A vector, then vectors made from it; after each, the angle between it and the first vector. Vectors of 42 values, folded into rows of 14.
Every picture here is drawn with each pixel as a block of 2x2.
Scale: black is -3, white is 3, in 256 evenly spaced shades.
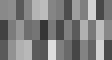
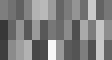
nearly parallel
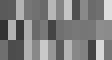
orthogonal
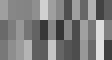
nearly parallel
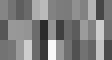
nearly parallel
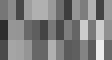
nearly parallel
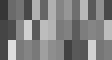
orthogonal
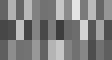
partly aligned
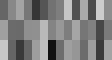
nearly opposite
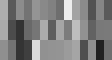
partly opposed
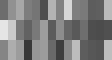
partly opposed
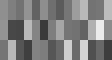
orthogonal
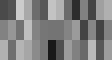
partly opposed
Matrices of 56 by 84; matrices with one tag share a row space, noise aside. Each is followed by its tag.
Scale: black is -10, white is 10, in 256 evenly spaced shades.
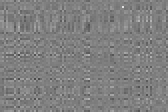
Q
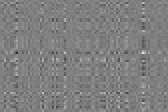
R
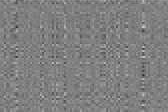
R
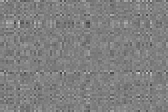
Q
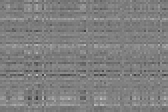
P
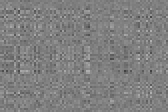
Q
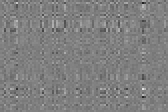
R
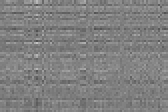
P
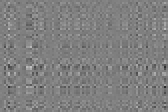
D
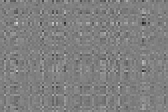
R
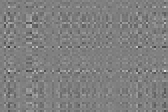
D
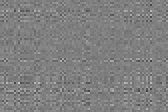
Q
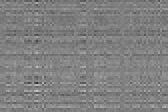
P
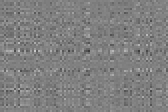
Q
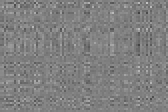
Q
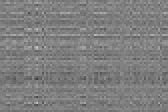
P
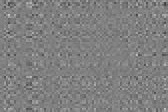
D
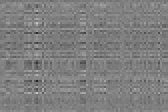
P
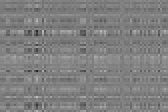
P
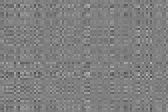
Q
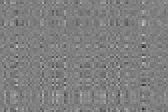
R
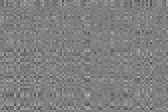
Q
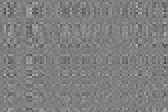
D
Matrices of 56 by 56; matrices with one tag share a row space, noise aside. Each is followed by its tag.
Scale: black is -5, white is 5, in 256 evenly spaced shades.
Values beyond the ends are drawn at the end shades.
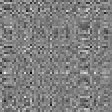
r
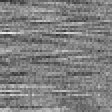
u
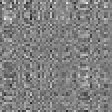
r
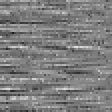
u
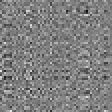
r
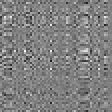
r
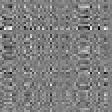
r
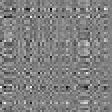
r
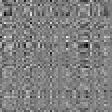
r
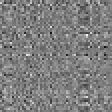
r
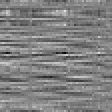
u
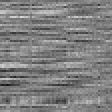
u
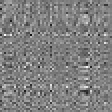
r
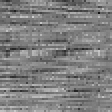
u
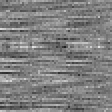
u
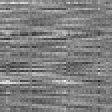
u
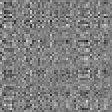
r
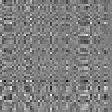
r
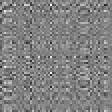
r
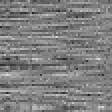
u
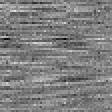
u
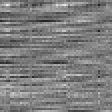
u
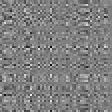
r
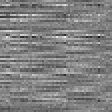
u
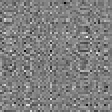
r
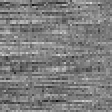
u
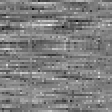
u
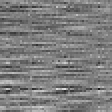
u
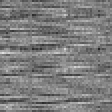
u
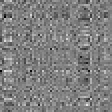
r
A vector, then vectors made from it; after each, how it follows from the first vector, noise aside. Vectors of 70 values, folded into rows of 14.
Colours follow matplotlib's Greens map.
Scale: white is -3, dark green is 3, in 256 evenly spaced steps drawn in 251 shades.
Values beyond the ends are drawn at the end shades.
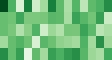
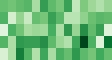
wrapped around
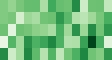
wrapped around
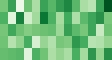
wrapped around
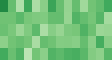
shrunk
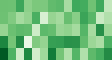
wrapped around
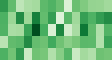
wrapped around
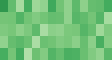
shrunk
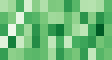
wrapped around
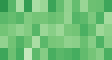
shrunk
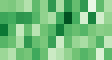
wrapped around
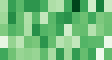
wrapped around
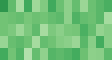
shrunk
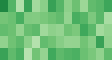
shrunk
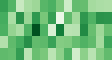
wrapped around
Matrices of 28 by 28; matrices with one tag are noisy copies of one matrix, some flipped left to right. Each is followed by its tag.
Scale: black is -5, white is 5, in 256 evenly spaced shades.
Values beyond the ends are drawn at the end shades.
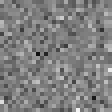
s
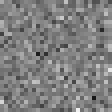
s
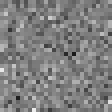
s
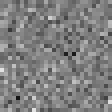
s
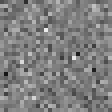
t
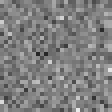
s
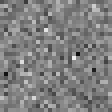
t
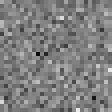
s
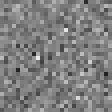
t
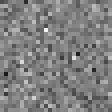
t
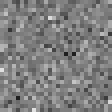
s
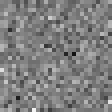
s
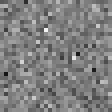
t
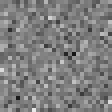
s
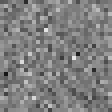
t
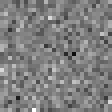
s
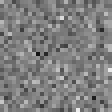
s
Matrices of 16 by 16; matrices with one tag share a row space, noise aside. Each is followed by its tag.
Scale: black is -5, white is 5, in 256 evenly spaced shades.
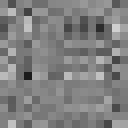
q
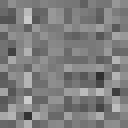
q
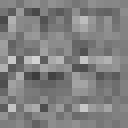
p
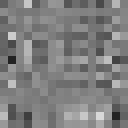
q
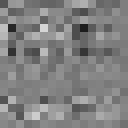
p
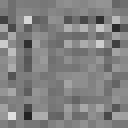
q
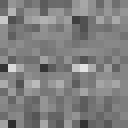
p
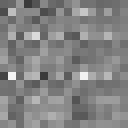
p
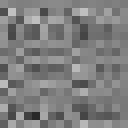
p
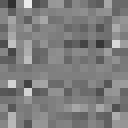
q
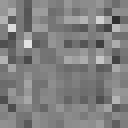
q
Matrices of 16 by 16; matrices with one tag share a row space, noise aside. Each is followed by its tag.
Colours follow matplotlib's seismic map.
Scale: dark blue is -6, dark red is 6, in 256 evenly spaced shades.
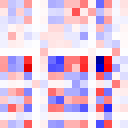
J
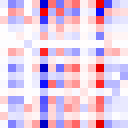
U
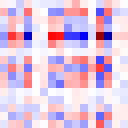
J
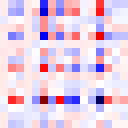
U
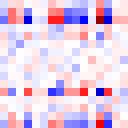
J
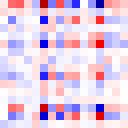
U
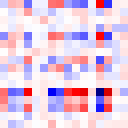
J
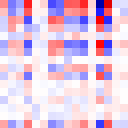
J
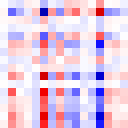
U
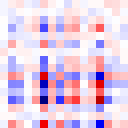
U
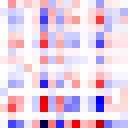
U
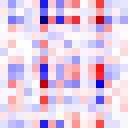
U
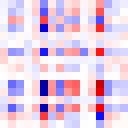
U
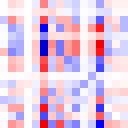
U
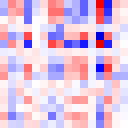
J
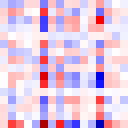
U
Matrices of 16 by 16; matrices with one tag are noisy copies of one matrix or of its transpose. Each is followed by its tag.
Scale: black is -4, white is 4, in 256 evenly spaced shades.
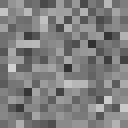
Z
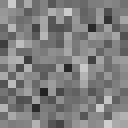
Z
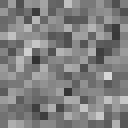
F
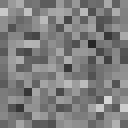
Z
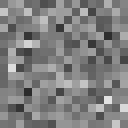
Z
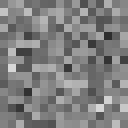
Z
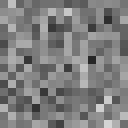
Z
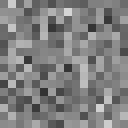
Z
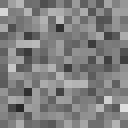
Z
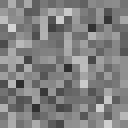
Z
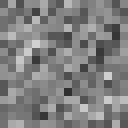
F
